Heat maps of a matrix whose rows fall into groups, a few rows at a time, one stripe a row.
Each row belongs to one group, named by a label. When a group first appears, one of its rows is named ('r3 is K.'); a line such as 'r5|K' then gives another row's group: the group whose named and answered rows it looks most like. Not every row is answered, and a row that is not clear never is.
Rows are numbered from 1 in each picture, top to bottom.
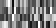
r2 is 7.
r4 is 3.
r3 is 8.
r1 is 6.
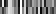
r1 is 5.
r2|6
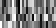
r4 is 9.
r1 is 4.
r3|8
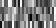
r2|7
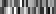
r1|4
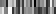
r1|7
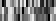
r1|6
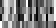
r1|3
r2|3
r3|3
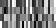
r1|8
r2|8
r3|3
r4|4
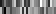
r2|4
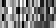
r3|6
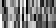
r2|5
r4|9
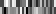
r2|5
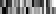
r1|8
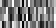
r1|4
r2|3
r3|3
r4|4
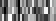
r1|7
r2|8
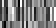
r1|5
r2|7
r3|7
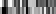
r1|9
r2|7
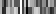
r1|4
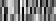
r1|6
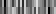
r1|5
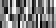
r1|8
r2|8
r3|3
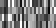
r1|8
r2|7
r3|9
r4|4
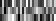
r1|8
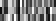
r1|5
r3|6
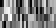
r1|3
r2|3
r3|9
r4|4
